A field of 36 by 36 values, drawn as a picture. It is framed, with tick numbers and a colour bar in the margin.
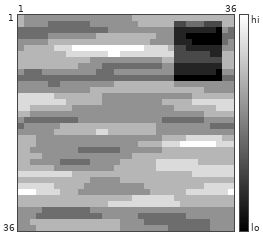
The top right is the ninth with the lowest average. In the top right lies a patch that is lower than the rest. The top right is the roughest part. On average the colour sits 60% of the way up the scale. Streaks run across, left to right.
